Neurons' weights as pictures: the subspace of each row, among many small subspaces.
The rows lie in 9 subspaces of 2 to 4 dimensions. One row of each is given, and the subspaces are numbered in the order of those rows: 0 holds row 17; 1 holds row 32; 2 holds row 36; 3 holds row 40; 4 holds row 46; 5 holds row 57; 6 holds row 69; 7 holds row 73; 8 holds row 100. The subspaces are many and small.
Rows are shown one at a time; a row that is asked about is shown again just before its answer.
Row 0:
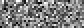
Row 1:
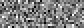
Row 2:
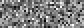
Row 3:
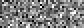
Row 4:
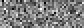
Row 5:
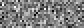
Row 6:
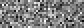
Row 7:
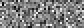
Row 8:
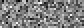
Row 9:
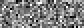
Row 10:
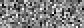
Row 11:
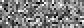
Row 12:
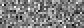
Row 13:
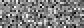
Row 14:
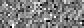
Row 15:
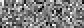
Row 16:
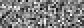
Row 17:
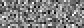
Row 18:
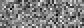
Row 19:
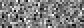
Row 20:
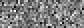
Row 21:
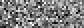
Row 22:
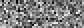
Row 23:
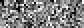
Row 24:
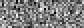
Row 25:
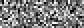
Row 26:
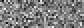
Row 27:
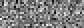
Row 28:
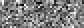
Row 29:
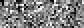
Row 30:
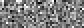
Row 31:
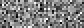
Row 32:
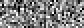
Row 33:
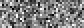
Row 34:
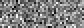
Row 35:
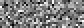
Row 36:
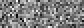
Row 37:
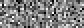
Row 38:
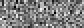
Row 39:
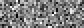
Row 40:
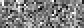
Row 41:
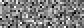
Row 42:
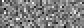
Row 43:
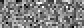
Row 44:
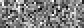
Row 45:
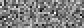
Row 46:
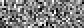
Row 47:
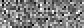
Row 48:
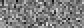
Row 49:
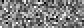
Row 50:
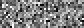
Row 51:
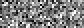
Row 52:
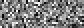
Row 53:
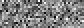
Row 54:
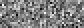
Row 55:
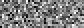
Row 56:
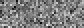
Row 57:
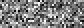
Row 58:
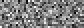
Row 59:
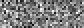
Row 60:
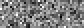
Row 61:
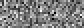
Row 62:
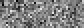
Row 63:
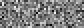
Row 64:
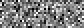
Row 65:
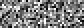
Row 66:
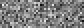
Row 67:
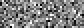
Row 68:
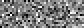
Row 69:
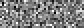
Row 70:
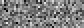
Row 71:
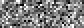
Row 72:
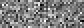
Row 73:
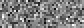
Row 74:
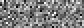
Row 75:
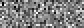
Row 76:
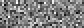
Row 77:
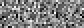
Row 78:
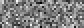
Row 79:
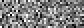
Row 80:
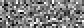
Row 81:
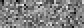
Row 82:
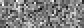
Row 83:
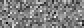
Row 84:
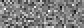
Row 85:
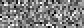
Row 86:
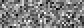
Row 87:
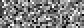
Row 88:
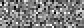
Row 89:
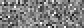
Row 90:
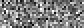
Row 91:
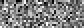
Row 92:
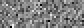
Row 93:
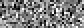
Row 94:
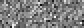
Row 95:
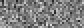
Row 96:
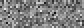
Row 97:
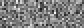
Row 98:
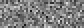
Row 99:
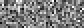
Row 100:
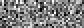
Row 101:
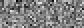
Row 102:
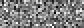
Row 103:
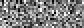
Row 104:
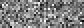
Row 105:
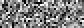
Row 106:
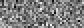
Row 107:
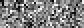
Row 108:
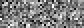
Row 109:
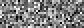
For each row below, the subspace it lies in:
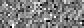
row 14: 0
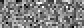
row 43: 1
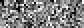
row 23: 3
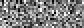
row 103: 8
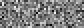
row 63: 6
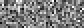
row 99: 1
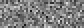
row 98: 1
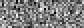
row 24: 8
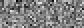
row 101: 1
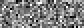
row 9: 1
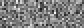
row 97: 8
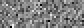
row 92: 0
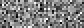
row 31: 5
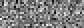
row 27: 8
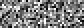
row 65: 4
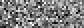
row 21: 5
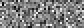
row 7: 6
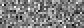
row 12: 5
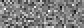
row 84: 0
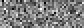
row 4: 8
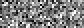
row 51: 2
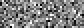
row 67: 0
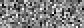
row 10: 1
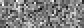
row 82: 3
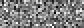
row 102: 6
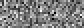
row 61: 0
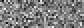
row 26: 0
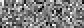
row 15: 1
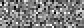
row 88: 6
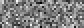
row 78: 1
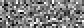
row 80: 5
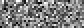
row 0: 4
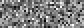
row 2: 1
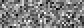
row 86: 3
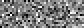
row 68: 2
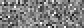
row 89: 7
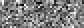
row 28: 3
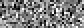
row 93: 1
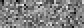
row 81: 3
